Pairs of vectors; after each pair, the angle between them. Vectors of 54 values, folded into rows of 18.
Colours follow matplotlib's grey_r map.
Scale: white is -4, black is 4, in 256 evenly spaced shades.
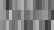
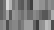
nearly opposite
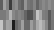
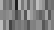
orthogonal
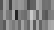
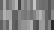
orthogonal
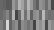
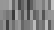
nearly opposite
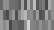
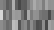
orthogonal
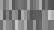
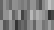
nearly opposite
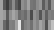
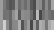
partly aligned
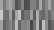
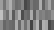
nearly parallel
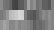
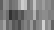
partly opposed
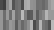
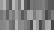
nearly opposite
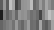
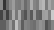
partly aligned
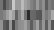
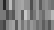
orthogonal
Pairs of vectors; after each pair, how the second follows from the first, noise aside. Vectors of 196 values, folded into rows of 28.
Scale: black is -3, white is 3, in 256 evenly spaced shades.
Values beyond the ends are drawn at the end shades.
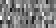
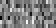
negated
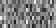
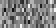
reversed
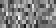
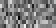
negated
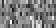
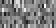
reversed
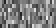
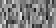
negated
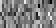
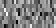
reversed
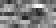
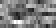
reversed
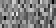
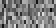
reversed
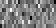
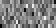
reversed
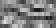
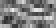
negated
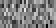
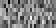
reversed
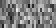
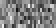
negated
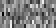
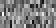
negated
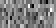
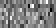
negated
